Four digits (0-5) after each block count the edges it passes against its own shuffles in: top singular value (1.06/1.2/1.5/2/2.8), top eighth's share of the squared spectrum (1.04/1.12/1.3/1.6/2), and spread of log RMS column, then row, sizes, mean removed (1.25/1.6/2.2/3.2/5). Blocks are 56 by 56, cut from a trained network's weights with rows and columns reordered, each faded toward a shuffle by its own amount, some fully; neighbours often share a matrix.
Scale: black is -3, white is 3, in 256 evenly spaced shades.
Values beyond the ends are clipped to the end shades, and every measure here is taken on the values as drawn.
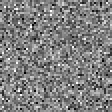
1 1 0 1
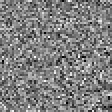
3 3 1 0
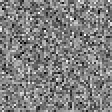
2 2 0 0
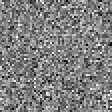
2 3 1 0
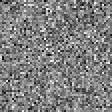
2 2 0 0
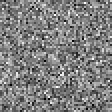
0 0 0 0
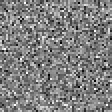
0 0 0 0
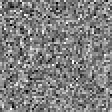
3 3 1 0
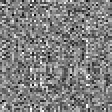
3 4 2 1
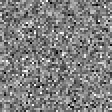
1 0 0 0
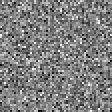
0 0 0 0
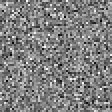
0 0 0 0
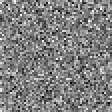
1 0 0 0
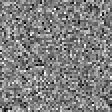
1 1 0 0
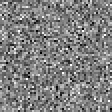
1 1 0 0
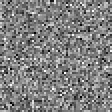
0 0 0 0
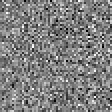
3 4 3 1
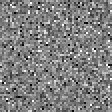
0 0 0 0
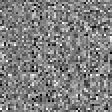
3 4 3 2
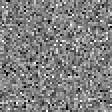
0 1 0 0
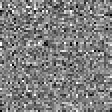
3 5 3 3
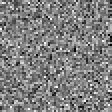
1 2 0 0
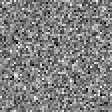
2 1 0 0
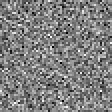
1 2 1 0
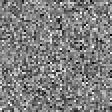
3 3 1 0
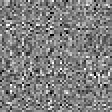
3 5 3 2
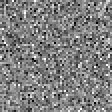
0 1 0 0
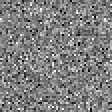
1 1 0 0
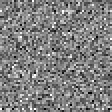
2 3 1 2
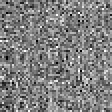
3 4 2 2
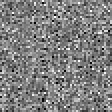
2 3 2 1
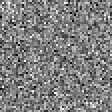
2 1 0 0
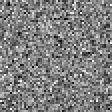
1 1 0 0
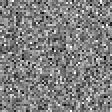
1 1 0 0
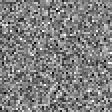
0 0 0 0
